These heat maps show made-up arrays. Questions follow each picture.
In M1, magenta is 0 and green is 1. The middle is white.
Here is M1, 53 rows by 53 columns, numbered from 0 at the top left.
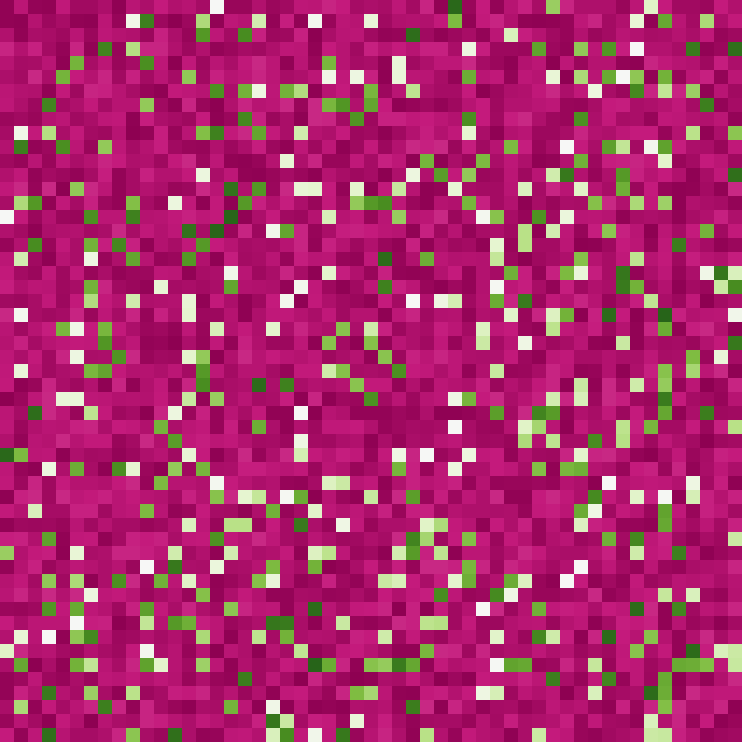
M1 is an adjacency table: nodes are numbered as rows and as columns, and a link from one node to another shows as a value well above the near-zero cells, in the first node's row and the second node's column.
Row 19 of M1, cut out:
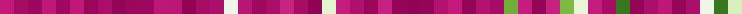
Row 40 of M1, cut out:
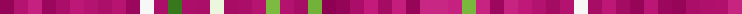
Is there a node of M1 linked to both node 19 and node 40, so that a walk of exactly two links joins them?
yes
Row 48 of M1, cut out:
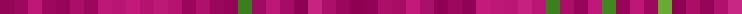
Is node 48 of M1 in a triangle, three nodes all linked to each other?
no
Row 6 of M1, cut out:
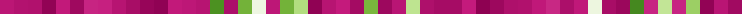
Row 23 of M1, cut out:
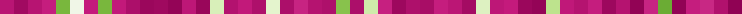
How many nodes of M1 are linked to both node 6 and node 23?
3
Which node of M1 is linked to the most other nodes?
node 47
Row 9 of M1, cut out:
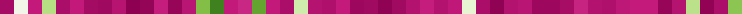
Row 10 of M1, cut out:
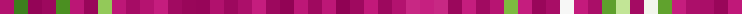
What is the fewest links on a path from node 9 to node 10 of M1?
2
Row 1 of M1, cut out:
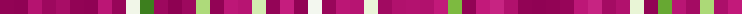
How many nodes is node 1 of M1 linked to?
10
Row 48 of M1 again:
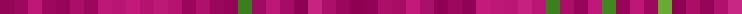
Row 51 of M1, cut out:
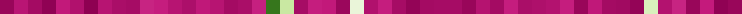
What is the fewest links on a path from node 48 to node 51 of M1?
4
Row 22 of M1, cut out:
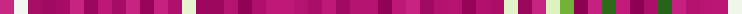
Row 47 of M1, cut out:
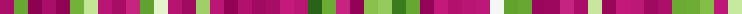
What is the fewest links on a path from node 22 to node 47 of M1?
1
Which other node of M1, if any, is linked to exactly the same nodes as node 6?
node 35
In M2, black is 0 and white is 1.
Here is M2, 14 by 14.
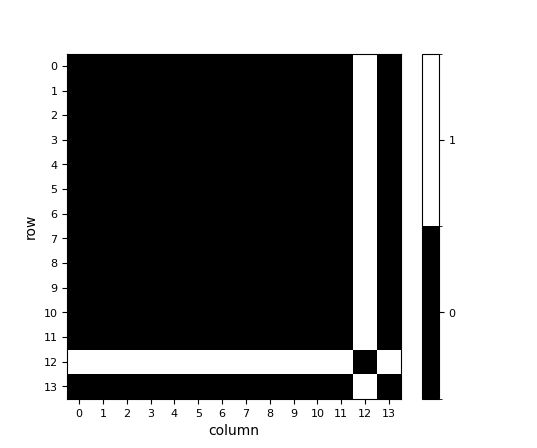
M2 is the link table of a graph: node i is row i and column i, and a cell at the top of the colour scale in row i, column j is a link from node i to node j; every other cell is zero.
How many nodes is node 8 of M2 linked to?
1
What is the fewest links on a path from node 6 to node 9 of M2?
2
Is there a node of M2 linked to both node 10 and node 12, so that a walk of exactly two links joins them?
no
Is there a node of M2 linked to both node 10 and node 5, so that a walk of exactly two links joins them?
yes
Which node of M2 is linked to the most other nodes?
node 12
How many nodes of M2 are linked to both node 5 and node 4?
1
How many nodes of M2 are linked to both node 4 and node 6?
1
